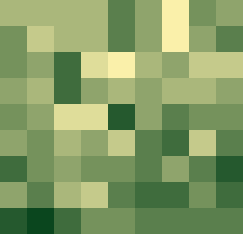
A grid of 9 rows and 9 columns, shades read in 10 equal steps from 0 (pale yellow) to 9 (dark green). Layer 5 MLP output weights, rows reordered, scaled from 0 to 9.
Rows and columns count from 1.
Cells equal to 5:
13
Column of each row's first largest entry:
5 5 3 3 5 7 9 6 2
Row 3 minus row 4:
1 1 0 -3 -3 -1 1 -1 -2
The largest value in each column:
8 9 7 5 8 7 7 6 8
